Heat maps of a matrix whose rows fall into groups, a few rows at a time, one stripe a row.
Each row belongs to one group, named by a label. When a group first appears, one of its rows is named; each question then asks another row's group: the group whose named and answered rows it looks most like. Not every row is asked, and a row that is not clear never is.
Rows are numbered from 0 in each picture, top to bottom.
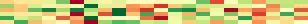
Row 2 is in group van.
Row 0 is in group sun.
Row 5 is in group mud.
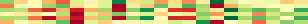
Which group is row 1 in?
sun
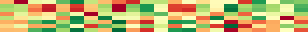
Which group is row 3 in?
mud
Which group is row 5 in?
van
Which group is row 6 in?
mud
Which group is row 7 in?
van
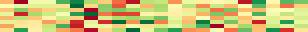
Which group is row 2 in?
mud
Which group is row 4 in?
mud
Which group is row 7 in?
mud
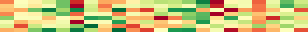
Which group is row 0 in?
sun
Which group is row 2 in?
van
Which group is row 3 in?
sun
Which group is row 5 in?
sun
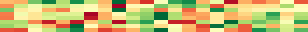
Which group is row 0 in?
van
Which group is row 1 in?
sun
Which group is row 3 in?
mud
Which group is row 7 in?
mud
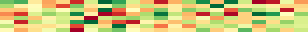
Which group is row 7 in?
sun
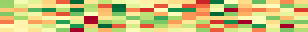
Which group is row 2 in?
van
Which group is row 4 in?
mud
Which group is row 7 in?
sun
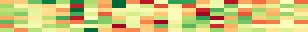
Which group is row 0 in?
van
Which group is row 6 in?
sun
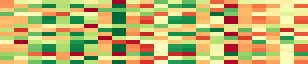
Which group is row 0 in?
sun
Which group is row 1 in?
van
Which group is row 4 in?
van
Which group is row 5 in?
van
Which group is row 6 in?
mud
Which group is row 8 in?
van
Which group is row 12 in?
van
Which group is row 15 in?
van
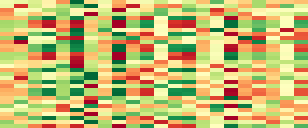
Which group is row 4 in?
van
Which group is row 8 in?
van
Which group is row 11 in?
van
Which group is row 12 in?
van
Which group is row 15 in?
sun
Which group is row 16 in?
sun
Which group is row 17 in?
van
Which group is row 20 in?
van
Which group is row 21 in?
mud
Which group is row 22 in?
van
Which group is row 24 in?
mud
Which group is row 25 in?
mud
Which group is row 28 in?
mud
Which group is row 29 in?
van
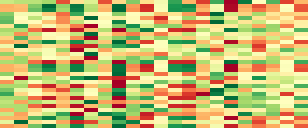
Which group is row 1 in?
van
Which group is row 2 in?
van
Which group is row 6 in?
mud
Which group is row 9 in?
mud
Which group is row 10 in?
van
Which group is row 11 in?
mud
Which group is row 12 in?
sun
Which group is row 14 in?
mud
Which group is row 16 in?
van
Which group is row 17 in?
van
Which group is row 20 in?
sun
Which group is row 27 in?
mud
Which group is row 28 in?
sun
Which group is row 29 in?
van
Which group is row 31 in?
van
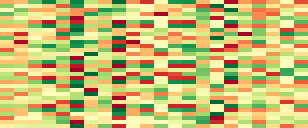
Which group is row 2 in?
mud
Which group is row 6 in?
van
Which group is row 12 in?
sun
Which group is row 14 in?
sun
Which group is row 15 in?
van
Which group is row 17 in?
sun
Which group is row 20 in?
van
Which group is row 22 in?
mud
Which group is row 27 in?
van
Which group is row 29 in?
sun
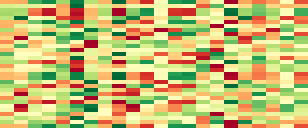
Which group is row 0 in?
van
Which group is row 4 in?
mud
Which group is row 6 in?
sun
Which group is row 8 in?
van
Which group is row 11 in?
mud
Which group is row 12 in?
sun
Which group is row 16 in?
sun
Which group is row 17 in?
sun
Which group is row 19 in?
van
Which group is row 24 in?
mud
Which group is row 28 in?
sun
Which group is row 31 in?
van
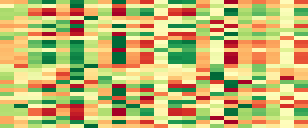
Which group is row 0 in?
van
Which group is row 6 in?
van
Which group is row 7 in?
sun
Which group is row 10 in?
van
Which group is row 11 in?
van
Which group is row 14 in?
van
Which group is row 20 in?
mud
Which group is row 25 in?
van
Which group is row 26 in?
mud
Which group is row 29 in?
sun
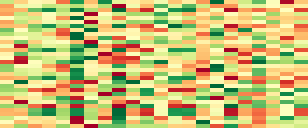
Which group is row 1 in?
sun
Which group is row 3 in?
mud
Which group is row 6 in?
van
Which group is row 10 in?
mud
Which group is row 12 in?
van
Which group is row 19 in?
van
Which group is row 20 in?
mud
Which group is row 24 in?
sun
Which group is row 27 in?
van
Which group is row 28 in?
van
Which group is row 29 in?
sun
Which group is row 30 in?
sun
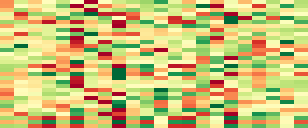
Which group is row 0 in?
mud
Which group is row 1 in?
sun
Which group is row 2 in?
mud
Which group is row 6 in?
sun
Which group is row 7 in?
sun
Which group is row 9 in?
sun
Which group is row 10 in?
sun
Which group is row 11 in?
mud
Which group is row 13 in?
sun
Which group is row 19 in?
sun
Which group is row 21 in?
sun
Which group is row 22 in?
mud
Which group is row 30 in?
van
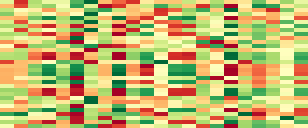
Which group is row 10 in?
sun
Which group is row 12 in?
mud
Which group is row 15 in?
mud
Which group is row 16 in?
van
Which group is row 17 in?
van
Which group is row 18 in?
van
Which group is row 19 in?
sun
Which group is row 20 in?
van
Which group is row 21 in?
sun
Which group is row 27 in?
van
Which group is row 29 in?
sun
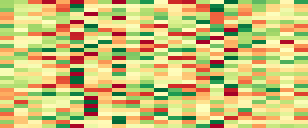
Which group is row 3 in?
mud
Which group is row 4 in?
sun
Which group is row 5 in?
sun
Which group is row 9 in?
sun
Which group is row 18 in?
sun
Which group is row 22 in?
mud
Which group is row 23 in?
van
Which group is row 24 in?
mud
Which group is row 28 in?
mud
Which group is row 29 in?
van
